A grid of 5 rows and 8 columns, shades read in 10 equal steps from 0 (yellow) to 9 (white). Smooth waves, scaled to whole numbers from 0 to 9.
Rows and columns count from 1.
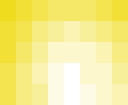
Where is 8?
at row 4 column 4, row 5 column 4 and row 5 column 6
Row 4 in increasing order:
2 4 5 6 7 7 8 9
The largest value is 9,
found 2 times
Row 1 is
0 1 2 3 3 3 2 1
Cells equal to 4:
5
